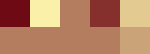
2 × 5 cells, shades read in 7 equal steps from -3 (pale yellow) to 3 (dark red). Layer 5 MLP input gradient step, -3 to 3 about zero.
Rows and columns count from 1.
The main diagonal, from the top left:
3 0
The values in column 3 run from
0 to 0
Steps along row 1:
down up up down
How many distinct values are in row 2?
2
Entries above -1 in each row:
3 4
